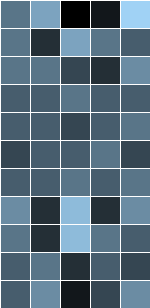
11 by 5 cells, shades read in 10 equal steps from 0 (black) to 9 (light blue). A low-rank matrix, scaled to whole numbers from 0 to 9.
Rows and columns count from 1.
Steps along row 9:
down up down down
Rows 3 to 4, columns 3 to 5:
3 2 6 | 5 4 4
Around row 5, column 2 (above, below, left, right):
4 4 4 3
